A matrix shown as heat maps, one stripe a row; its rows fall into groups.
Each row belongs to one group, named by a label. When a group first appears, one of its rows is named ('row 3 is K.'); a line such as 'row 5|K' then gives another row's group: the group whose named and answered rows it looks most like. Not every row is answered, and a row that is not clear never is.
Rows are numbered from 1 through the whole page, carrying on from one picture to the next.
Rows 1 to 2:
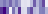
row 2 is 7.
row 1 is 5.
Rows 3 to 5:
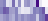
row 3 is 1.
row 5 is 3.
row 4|5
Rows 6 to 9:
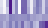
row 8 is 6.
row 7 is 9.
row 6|9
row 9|3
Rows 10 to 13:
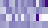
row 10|3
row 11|9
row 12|1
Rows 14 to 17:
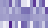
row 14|5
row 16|6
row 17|9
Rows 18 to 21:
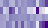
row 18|3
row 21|3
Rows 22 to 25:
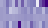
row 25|7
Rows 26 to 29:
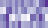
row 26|3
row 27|9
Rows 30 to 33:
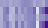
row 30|6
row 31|3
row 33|3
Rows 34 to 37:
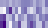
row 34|6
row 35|9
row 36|7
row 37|7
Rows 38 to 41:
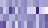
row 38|9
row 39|1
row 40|3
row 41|7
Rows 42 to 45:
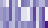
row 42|9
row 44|5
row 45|3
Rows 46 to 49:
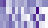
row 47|1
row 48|5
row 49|1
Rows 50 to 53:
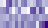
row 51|5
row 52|9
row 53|3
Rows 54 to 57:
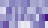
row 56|3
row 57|5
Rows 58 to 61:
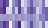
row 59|7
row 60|3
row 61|7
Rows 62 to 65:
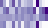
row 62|1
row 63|3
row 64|3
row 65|1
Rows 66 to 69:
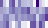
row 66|1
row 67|6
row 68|3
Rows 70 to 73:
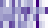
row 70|1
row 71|6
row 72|1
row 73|1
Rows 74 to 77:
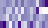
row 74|3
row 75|1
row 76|9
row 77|7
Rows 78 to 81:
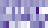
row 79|1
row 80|6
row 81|5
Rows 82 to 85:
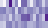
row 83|7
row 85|9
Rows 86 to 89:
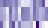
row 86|5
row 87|9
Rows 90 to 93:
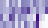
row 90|9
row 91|6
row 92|1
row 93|1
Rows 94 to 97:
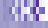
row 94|1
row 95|5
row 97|6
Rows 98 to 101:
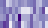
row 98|7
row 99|5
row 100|7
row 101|7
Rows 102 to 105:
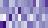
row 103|7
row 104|9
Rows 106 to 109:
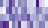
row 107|9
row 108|6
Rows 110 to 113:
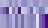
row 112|3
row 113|3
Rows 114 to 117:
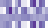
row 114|5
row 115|9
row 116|6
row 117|5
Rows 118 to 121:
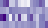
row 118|5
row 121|3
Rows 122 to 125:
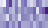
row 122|9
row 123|3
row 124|9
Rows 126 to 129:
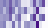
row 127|1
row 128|5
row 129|1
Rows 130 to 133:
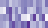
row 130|6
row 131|9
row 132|5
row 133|6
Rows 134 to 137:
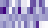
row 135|7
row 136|9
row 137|1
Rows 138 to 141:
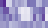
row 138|7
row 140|5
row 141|6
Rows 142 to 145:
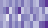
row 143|7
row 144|9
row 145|3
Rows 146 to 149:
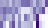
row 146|6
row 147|5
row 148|1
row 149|1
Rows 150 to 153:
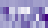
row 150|6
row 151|5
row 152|3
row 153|6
